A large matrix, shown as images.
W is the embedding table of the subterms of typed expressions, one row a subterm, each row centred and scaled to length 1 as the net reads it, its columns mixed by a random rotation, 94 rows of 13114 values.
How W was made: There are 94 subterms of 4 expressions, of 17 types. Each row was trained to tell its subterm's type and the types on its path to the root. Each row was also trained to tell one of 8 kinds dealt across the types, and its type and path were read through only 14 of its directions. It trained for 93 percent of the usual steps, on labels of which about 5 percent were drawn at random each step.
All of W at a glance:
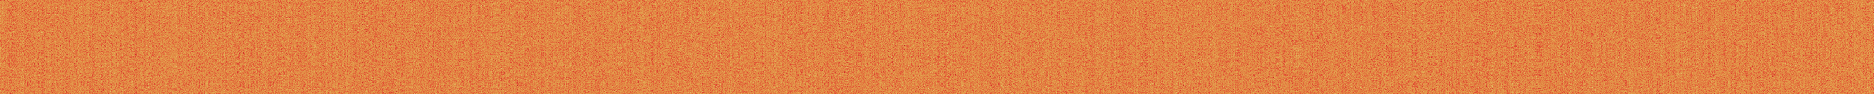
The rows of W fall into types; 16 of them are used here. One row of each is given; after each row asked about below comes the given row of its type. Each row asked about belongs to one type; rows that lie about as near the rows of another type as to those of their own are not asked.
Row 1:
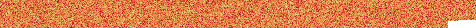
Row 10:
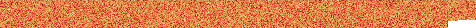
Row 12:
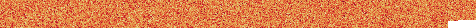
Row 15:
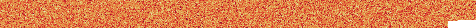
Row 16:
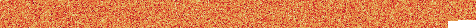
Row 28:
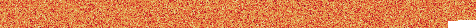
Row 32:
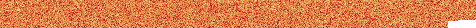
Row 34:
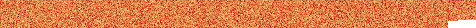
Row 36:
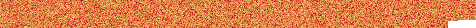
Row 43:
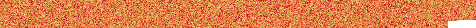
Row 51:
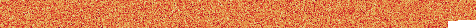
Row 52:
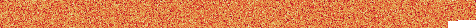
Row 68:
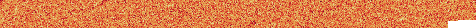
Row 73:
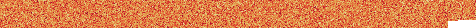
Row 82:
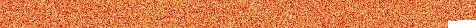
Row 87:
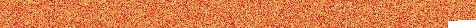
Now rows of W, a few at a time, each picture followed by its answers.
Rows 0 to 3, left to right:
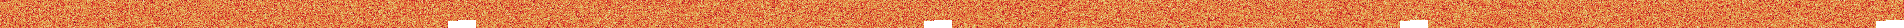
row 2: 16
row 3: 51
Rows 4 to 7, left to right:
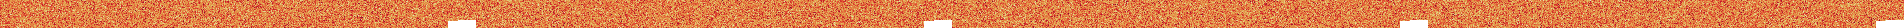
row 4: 10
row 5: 28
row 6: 1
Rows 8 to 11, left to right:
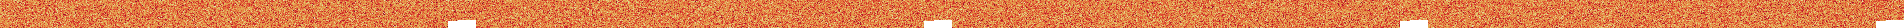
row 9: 28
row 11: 36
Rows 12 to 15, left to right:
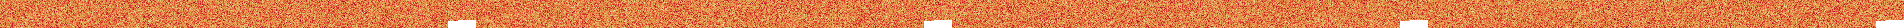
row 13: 12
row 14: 82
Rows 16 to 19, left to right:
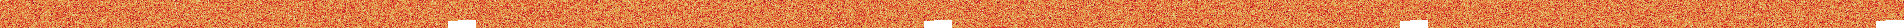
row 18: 36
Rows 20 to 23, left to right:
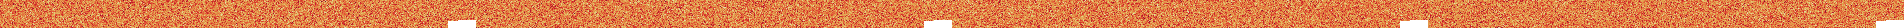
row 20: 1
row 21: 15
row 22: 36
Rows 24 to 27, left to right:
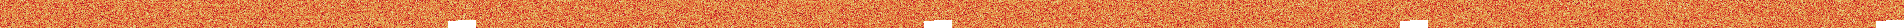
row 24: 16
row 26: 51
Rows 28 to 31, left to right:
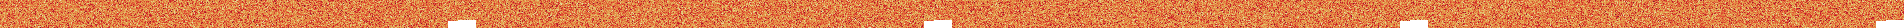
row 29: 51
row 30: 52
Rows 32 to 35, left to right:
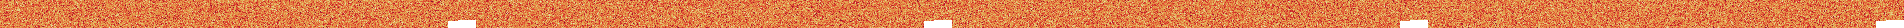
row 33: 34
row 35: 43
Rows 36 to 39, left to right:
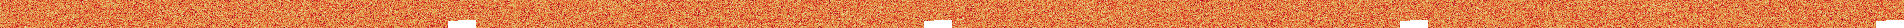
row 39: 1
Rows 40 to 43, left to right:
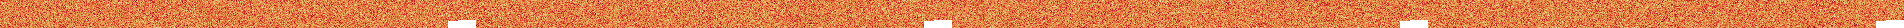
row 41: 82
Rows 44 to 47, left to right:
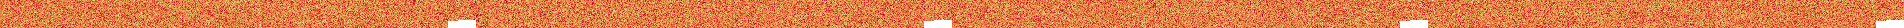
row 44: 73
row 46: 68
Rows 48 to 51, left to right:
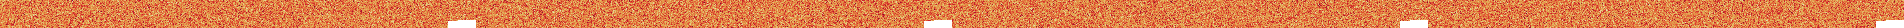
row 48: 12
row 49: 16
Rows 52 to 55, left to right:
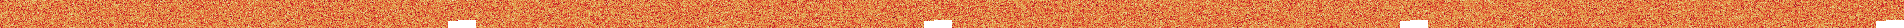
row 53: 52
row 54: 43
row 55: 28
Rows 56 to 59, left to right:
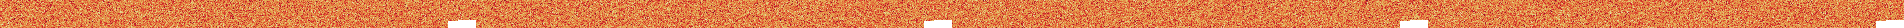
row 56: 51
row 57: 16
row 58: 73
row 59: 1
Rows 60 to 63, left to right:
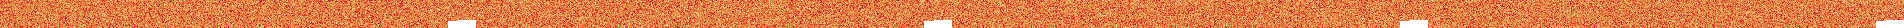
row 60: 28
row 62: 73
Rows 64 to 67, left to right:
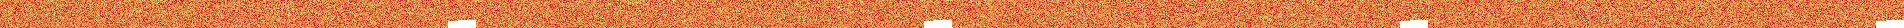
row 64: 16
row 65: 15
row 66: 52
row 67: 36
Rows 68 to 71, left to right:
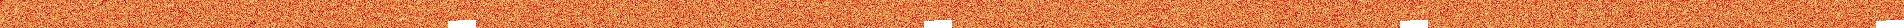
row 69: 52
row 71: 12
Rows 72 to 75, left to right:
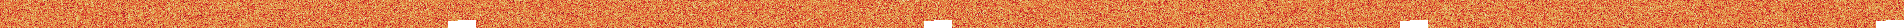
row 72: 12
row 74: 1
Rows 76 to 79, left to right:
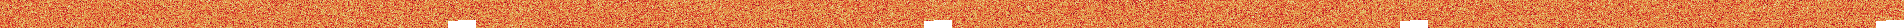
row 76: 73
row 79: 10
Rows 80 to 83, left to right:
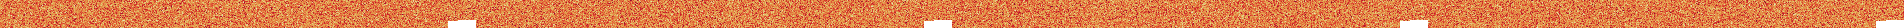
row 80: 36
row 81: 82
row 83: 43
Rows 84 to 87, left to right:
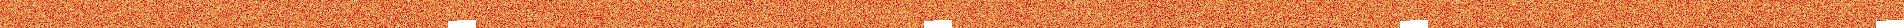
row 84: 43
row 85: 82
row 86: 52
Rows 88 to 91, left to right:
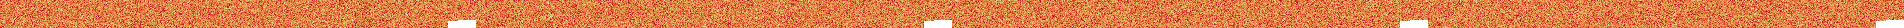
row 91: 12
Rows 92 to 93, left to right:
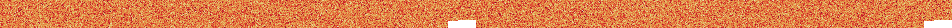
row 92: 43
